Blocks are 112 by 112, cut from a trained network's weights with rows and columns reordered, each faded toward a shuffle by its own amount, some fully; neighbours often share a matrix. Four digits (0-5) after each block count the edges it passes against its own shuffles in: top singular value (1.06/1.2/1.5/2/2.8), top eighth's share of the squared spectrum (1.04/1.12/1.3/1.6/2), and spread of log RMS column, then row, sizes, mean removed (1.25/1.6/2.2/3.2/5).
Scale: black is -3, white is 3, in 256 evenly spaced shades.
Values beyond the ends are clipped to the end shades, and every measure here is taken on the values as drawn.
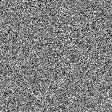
0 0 0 0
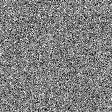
0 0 0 0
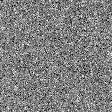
0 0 0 0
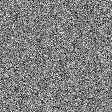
0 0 0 0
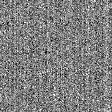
3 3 0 2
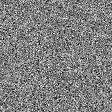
1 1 0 0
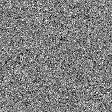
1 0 0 0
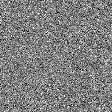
2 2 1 1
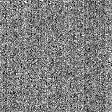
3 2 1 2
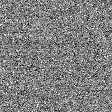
1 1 0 0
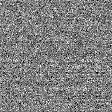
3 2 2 0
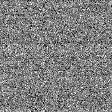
2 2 1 0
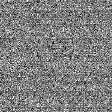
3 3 2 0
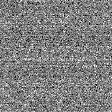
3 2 2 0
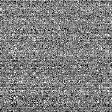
3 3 3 2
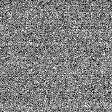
2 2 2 0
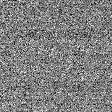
2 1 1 0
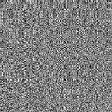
4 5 3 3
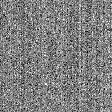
3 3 0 2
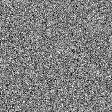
2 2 0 0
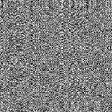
4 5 3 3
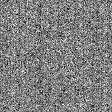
2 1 0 1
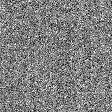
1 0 0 0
